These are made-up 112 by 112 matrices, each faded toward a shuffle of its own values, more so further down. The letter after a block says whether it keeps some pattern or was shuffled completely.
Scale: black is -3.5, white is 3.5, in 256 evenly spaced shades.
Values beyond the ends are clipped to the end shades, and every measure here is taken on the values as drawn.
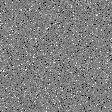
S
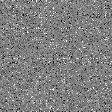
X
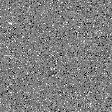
X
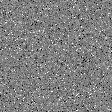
S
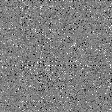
X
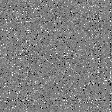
X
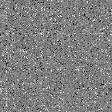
X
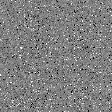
X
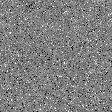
S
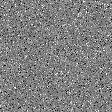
S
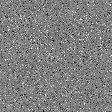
S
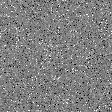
S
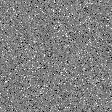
S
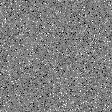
S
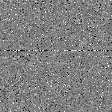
X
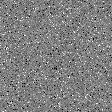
S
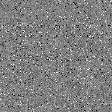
X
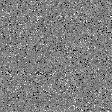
X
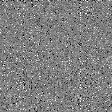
X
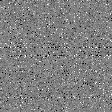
X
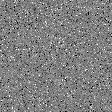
S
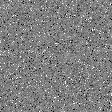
S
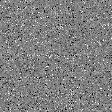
X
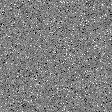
S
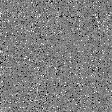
X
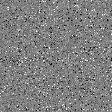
X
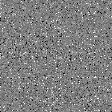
X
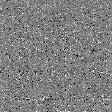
X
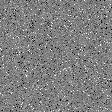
S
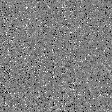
X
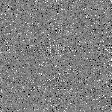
X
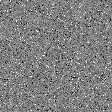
S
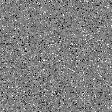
X
